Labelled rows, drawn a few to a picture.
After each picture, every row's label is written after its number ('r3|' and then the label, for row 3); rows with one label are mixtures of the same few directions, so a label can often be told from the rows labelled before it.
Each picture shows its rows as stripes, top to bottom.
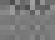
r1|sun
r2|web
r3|sun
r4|web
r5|sun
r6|sun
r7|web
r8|sun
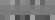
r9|sun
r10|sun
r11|web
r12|web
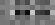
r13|web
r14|sun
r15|web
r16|web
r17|sun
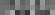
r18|sun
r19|sun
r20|web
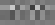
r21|sun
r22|sun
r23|sun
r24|sun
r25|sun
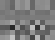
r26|web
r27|web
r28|web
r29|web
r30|sun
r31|sun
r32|web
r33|sun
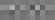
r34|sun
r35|sun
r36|sun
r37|sun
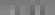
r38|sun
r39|sun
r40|sun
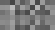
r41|sun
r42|sun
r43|web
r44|sun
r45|sun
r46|web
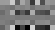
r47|sun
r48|web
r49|web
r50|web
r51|web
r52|web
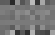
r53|sun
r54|web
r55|web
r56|sun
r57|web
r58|sun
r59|web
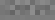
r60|web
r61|web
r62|sun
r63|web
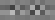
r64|sun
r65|sun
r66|sun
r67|web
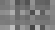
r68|web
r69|web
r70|sun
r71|web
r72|web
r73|sun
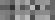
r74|web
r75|sun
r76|web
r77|web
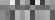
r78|sun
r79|web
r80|web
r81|web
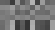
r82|sun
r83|sun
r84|web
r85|web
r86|web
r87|web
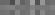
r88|sun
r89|web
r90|sun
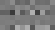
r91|web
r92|web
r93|sun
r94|web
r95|sun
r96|web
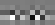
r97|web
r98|sun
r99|sun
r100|sun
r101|sun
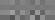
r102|sun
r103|sun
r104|sun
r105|sun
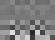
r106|web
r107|web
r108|sun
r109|web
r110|sun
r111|sun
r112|sun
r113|web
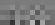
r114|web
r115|sun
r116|sun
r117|web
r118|sun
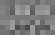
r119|sun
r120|web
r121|web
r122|web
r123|sun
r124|web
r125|sun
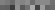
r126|web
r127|sun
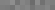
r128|sun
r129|web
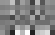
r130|sun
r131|sun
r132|sun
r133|sun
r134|web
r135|web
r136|web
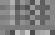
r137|sun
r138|web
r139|sun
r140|web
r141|sun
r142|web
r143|web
